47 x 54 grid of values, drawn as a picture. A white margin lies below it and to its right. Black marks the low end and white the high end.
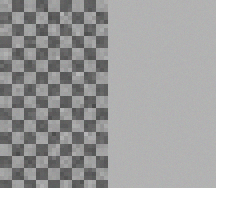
The table splits into one row of 2 panels. Panel 1,1: middling, checkered, strong in contrast. Panel 1,2: high, flat.
